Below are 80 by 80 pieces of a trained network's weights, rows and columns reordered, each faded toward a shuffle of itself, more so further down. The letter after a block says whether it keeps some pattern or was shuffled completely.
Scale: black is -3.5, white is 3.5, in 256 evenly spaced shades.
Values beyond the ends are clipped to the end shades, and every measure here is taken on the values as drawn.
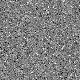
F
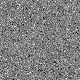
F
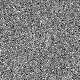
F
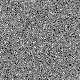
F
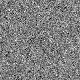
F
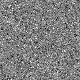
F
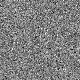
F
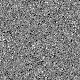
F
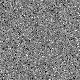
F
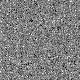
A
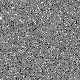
F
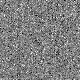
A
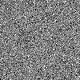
F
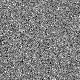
A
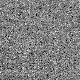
A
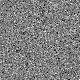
F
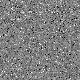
A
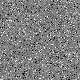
F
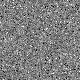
F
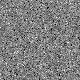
F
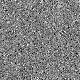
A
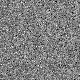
F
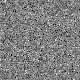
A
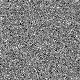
F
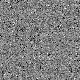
A
